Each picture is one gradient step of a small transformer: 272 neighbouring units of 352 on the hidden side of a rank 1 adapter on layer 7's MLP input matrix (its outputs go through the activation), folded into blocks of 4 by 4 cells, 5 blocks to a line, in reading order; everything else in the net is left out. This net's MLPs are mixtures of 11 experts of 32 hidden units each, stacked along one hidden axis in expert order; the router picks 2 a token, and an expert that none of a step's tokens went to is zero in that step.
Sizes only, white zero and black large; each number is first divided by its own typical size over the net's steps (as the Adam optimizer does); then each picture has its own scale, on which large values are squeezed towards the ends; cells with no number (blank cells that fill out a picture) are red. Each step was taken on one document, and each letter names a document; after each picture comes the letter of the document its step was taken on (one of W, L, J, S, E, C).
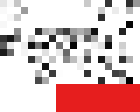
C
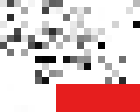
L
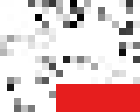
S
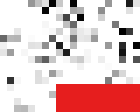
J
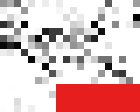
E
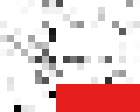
J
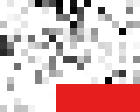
J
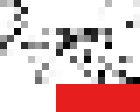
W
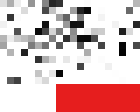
L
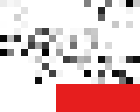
C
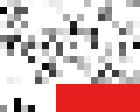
C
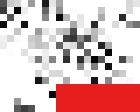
E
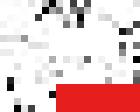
S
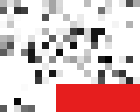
C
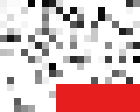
E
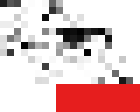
W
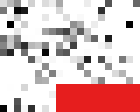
C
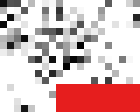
E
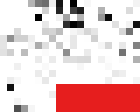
S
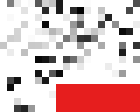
L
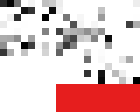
W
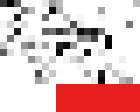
W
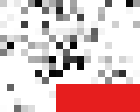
J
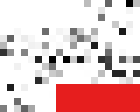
J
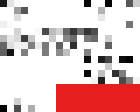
C
